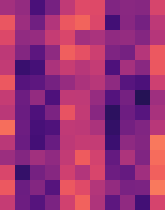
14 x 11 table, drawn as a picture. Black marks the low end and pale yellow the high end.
Ninth with the lowest average: middle right. Slope: none. Grain: streaks running down. Stripes: upright, repeating 2 times.
